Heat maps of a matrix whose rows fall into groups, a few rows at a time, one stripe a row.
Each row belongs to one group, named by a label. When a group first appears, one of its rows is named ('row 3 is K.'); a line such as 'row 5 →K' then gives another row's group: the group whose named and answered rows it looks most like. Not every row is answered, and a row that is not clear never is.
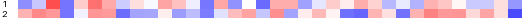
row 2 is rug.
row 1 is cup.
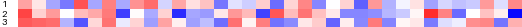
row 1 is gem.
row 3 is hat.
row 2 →rug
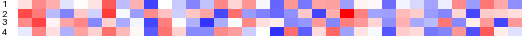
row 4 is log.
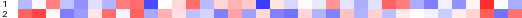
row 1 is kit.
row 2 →hat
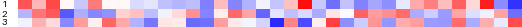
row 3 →log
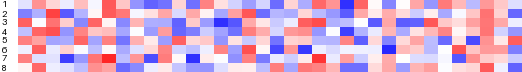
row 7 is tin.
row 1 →log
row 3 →rug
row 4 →rug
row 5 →gem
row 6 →log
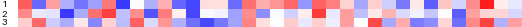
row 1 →tin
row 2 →tin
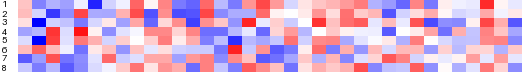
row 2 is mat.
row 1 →mat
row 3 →tin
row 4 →cup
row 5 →cup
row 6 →hat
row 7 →kit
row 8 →mat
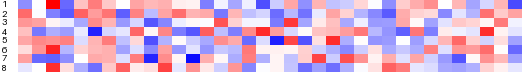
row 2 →gem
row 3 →log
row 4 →mat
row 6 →rug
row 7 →tin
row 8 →kit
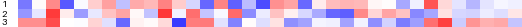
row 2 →kit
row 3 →rug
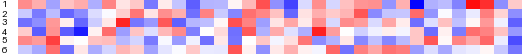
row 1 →hat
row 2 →mat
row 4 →tin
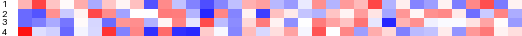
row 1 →hat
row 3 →mat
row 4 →tin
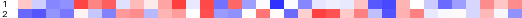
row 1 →gem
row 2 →mat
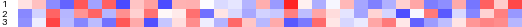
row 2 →cup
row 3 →kit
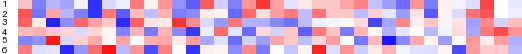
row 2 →tin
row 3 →gem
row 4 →log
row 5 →cup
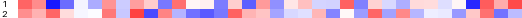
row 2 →hat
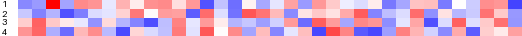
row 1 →cup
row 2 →mat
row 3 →log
